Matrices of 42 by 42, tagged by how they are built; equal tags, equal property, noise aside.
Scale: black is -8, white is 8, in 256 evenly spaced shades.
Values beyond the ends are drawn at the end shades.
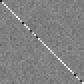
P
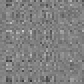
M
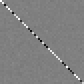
P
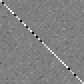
P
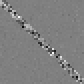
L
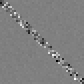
L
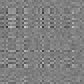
M
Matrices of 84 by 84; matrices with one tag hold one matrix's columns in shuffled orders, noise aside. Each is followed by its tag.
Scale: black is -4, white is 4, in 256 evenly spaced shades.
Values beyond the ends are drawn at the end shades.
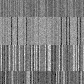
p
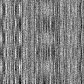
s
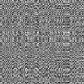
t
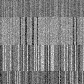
p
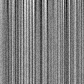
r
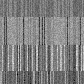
p
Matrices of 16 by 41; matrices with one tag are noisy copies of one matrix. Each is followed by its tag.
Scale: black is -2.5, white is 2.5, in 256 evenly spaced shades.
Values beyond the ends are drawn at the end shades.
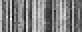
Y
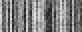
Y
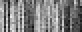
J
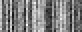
Y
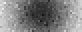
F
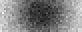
F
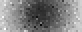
F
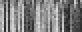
J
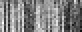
J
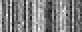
Y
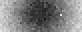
F
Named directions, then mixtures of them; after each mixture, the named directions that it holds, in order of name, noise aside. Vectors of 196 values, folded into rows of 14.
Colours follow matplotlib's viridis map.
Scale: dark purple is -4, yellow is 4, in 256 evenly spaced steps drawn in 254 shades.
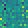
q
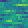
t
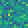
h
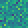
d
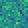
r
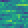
t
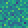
d, h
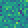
r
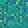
d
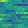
t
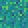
d, r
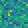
h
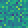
d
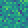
r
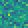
h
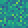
d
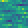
t
